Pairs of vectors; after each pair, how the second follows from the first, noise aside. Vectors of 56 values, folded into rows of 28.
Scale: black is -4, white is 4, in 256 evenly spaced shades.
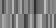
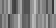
shuffled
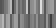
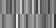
shuffled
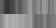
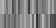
shuffled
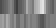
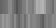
shrunk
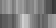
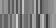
shuffled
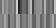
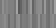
shrunk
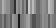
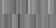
shrunk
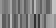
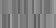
shrunk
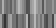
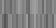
shrunk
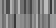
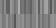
shrunk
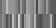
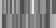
shuffled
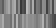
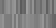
shrunk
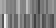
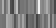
shuffled
